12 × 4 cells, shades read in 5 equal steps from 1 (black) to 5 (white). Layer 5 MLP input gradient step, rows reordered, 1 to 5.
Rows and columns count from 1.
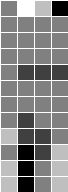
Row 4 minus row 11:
-1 2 0 -1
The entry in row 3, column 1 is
3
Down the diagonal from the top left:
3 3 3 3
